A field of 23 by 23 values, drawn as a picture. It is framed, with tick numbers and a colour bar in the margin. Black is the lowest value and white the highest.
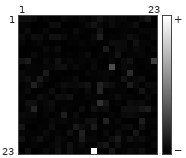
Overall the values sit about 0% of the way up the scale. No overall slope runs across the table. Most values sit low, with a long tail of high ones. There are no regular stripes. Values change most from cell to cell in the bottom middle.
